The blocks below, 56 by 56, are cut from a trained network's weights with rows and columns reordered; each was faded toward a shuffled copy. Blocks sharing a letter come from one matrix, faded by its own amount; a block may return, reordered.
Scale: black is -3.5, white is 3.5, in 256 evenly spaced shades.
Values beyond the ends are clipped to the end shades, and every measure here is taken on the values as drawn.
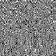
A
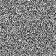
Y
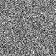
Y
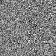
Y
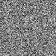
Y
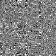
A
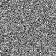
Y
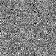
Y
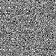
Y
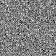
Y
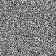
Y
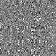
A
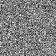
Y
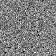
Y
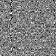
A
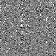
A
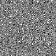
A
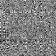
A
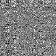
A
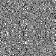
A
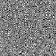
A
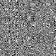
A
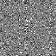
A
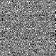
A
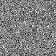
Y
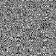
A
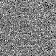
Y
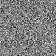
Y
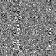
A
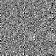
A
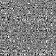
A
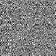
A
